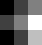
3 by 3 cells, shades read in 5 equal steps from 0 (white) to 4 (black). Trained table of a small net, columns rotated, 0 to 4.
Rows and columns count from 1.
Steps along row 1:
down down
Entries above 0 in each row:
3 2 3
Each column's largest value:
4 3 2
